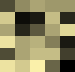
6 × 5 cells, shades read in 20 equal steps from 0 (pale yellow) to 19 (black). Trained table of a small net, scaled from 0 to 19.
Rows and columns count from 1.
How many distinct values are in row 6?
5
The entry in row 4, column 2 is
6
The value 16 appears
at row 2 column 5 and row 3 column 2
